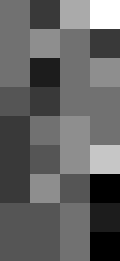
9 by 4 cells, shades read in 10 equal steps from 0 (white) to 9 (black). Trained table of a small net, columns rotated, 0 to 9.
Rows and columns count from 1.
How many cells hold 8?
2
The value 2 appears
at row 6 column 4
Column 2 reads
7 4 8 7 5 6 4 6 6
